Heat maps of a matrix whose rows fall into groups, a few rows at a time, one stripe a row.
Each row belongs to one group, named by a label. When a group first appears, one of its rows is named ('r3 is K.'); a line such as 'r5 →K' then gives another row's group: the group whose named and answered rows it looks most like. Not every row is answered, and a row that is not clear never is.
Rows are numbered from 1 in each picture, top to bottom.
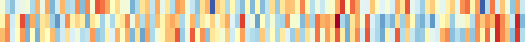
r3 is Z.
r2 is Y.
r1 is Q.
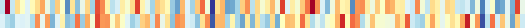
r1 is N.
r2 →Q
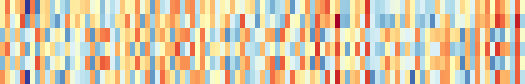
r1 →Y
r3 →N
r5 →N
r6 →Z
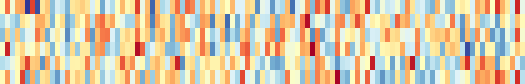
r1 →Y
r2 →Q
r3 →N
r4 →N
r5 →Y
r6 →Y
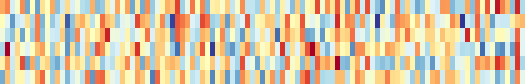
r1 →Z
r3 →Q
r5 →Y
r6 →N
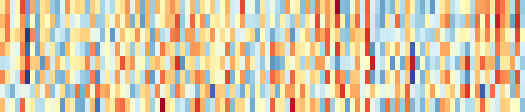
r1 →Y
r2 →Z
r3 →Y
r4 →Z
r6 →Z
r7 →Q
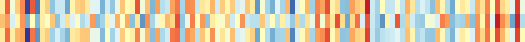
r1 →Y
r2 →Z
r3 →Y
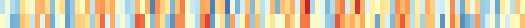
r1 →Q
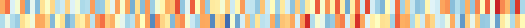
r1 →Z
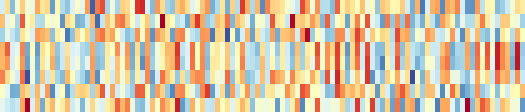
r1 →N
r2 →Z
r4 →Z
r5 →Z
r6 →Z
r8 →Z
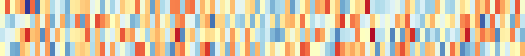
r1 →Y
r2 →Q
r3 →Y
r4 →Q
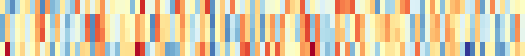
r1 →Q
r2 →N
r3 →N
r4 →N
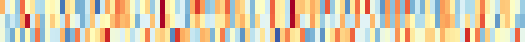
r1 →Z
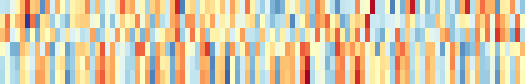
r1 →Y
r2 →Y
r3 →Z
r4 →Q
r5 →Q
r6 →Q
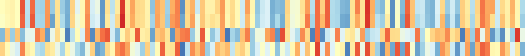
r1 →Y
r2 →Y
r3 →N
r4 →Z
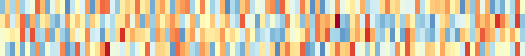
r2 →Y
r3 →Y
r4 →Q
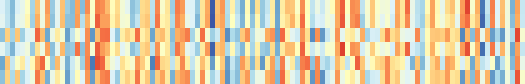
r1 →Q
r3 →N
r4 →Q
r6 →N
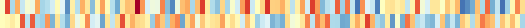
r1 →N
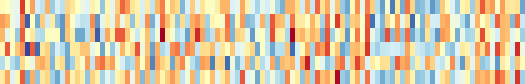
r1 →Y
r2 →Z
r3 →Z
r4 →Y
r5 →Q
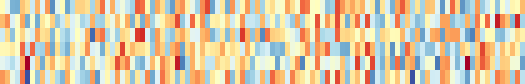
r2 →Z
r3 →N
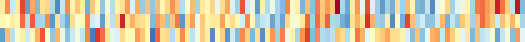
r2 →Y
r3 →N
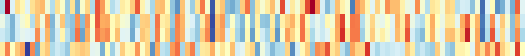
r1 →N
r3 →Q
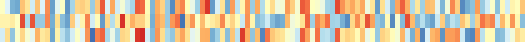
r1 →Q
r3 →N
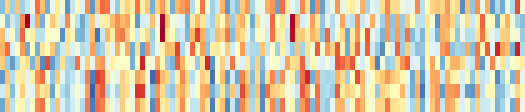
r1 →N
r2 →Z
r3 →Z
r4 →Z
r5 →Q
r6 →N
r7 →N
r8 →N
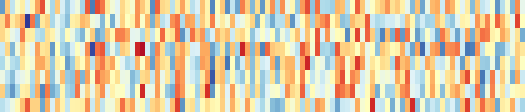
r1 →N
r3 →Z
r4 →N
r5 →Q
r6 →Q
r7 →Q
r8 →Y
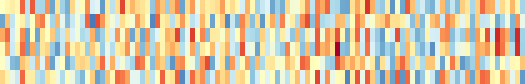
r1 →Y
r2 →N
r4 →Y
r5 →Q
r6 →Z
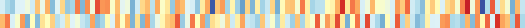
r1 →Q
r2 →Z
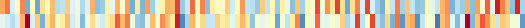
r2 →Z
